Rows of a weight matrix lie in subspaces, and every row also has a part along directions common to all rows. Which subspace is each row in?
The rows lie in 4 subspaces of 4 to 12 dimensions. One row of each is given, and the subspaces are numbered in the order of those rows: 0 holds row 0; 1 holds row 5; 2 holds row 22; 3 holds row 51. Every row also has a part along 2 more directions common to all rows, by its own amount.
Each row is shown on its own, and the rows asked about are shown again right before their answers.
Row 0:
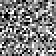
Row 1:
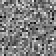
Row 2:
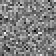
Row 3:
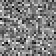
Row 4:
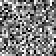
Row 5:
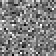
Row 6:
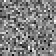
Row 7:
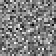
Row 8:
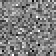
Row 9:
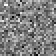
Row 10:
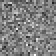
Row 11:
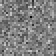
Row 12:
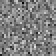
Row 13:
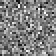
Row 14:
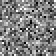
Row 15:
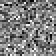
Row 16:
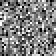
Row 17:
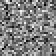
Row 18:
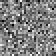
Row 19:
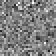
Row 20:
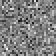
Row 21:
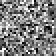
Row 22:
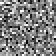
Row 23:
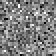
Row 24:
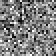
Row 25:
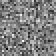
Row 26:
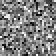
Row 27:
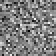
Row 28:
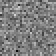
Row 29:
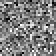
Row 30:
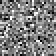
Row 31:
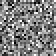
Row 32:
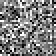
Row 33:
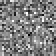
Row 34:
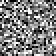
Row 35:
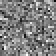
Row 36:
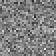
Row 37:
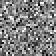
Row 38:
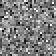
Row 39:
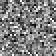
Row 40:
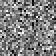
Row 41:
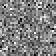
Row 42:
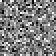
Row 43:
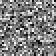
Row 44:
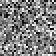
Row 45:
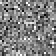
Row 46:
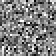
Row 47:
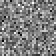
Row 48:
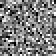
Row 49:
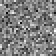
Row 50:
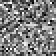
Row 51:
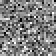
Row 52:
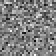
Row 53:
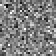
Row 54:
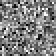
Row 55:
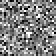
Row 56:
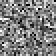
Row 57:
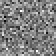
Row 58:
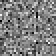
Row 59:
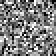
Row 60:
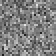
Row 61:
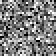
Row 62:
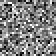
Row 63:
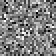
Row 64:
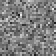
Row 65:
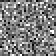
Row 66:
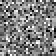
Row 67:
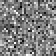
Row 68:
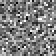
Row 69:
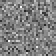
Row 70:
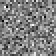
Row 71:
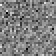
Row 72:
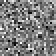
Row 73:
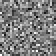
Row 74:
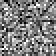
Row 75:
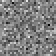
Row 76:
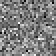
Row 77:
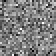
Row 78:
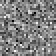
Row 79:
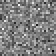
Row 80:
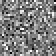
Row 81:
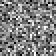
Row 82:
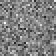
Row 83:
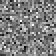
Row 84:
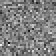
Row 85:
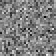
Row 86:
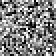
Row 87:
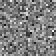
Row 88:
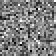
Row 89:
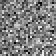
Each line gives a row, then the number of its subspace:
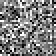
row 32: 1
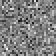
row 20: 0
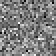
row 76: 0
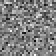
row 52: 2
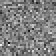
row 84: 3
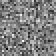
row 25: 3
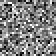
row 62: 2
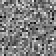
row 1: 2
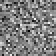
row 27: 3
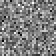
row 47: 2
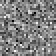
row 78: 3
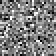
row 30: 0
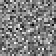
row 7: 3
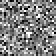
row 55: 3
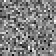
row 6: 3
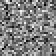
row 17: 2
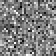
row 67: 1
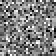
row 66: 0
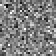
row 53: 0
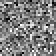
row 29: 1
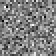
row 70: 0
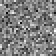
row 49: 0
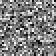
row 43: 0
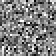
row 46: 2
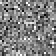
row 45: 0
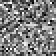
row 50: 2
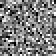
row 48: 0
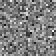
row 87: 3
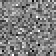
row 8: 1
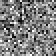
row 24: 1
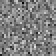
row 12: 1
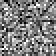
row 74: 2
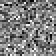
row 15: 1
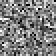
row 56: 3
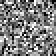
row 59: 2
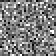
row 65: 0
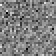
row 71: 0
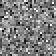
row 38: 0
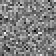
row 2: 3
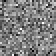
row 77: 1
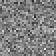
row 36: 3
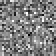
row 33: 3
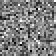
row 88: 3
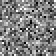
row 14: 0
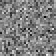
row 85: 0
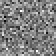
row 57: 2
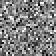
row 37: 0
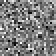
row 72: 3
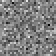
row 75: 0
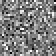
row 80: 2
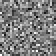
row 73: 1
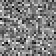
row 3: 3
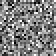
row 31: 2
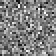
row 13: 0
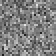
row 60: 3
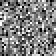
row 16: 2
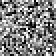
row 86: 0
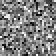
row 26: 3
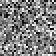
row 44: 0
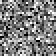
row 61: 0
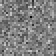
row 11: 0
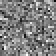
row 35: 3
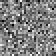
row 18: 1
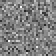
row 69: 0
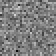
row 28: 3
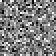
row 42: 3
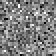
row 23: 0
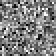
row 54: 0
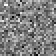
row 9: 1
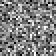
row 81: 1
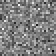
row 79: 2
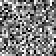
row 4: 2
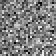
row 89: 0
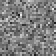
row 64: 1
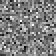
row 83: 2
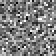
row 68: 3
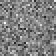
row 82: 0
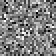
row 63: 2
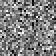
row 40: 3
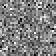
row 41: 0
